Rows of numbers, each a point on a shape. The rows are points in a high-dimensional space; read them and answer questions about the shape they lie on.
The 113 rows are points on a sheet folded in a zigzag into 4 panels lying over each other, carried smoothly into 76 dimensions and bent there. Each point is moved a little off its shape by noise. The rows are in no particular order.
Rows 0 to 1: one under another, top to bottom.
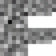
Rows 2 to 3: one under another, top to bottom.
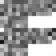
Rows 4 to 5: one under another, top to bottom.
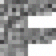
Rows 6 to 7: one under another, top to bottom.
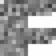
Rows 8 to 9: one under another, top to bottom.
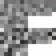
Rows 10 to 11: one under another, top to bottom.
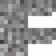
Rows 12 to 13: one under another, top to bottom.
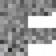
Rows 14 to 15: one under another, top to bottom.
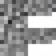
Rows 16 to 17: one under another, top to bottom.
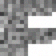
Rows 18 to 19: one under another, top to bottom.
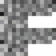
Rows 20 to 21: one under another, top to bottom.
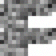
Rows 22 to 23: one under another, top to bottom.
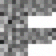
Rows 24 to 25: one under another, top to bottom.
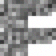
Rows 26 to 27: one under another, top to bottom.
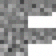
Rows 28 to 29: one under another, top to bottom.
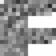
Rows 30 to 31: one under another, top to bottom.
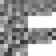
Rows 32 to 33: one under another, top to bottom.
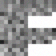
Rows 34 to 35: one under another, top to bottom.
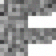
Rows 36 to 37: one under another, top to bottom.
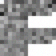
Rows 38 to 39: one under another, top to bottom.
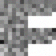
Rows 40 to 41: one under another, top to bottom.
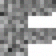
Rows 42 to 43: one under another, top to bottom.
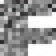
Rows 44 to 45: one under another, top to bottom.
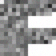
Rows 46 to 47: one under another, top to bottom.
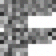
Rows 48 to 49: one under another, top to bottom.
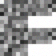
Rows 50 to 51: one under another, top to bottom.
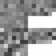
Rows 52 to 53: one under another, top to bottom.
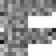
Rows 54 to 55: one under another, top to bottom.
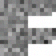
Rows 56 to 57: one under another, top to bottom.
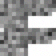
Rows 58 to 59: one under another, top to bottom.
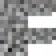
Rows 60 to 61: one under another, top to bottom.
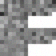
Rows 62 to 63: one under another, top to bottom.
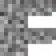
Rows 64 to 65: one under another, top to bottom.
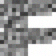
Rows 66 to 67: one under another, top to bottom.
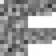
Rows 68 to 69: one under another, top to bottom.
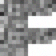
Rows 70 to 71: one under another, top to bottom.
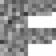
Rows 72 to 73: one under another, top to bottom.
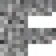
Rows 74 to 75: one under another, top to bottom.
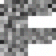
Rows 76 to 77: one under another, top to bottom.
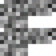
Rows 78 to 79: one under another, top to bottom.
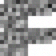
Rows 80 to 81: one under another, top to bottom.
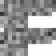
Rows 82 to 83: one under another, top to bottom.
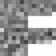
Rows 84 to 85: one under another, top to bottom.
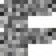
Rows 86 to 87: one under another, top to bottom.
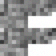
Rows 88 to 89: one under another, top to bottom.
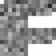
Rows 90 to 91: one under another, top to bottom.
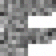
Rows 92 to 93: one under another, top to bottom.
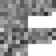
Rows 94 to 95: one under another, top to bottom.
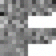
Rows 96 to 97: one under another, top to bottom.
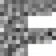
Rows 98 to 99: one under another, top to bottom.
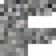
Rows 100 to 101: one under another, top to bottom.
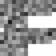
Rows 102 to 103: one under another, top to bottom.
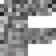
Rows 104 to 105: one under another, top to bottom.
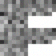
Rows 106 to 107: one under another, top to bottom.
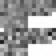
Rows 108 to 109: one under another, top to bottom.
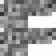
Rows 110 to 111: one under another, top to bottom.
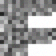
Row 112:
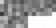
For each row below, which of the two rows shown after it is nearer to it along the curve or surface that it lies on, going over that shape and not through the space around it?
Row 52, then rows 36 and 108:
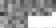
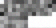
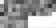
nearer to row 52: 36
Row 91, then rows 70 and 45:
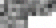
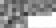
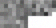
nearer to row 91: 45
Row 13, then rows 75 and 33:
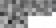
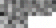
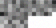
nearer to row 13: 75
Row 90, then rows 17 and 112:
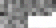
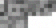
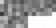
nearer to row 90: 112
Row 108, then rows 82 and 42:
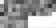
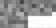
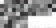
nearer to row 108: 82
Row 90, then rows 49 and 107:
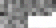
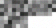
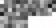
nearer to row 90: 107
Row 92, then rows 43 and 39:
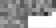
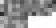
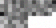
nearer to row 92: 43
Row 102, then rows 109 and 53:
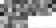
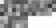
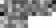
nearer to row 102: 53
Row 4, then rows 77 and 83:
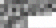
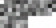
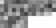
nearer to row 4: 83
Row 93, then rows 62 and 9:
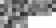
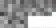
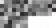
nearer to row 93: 9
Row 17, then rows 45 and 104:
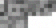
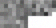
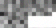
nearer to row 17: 45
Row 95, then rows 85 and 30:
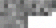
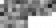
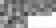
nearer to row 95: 85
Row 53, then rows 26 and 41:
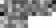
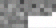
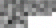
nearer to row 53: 41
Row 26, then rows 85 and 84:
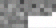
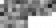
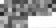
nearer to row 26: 85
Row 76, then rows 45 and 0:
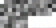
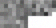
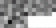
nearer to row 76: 0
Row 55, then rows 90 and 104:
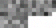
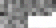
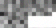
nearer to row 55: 90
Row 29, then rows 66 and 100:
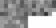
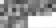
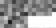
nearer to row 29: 66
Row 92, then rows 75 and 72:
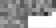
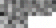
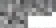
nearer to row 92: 72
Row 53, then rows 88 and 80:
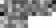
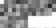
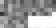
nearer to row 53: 80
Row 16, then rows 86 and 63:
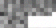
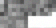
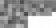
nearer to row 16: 63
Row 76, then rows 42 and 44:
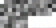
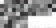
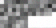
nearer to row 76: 42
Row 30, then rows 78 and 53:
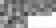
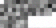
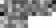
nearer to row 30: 53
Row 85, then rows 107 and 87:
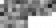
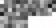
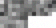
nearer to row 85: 87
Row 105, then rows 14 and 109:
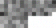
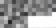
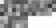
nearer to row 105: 109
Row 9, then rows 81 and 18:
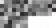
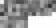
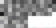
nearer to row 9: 18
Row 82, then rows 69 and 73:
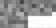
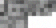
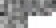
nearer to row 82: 69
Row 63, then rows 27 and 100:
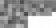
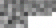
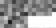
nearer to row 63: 27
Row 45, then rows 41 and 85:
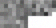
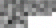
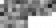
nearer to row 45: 85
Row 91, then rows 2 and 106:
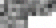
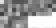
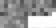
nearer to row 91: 106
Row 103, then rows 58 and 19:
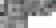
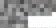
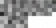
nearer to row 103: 58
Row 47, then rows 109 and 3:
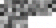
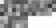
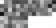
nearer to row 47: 3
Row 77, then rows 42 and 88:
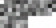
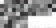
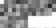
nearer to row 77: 42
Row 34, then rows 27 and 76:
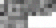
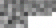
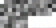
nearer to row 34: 27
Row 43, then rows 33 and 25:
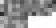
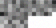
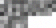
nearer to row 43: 25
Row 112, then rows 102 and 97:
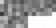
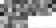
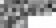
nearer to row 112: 102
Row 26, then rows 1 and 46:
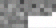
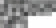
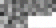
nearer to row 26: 1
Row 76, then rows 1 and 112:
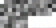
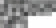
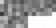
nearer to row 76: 112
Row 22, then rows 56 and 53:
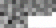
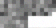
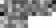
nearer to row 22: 53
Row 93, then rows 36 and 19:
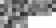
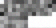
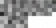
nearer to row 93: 19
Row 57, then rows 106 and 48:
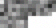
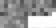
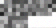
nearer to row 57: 106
